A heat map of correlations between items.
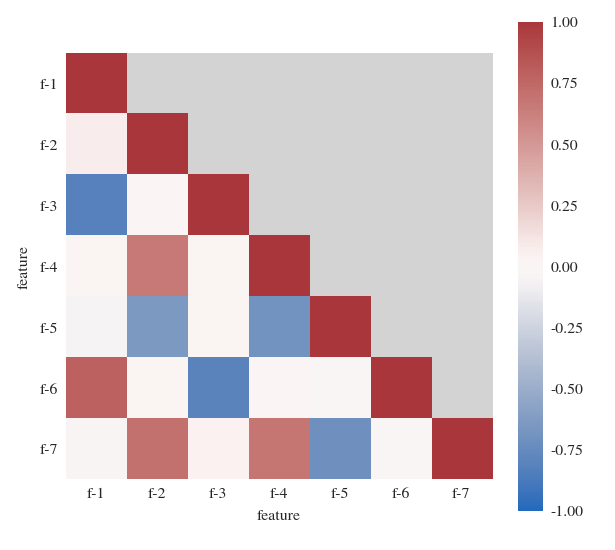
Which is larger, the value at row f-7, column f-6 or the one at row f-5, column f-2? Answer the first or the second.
the first
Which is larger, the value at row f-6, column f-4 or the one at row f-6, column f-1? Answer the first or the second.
the second
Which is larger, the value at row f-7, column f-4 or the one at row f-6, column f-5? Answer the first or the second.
the first
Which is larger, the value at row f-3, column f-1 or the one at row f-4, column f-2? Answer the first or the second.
the second
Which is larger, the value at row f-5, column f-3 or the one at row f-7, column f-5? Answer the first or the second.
the first
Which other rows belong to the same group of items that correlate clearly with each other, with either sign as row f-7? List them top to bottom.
f-2, f-4, f-5
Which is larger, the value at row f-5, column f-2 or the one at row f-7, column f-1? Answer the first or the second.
the second
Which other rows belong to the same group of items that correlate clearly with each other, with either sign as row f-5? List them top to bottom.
f-2, f-4, f-7
